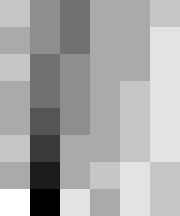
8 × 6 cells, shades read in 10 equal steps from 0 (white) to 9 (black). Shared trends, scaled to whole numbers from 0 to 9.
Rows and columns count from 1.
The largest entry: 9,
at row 8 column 2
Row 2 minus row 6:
1 -3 2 0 1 0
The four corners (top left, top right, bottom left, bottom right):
2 2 0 2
